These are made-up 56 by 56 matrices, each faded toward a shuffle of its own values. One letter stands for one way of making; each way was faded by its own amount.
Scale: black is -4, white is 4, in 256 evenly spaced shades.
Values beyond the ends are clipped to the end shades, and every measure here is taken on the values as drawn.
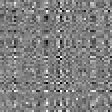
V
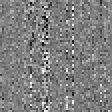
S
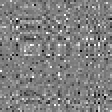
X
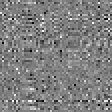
X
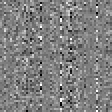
S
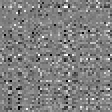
X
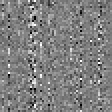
S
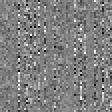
S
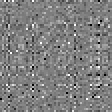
X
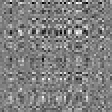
V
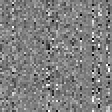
S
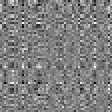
V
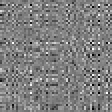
V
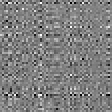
V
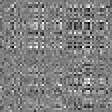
V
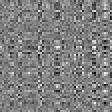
V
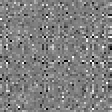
X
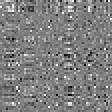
X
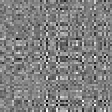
V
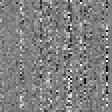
S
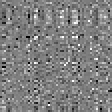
X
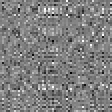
X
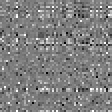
X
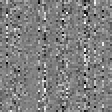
S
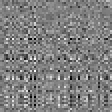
V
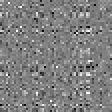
X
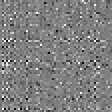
X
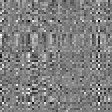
V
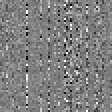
S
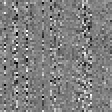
S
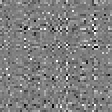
X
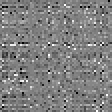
X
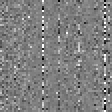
S
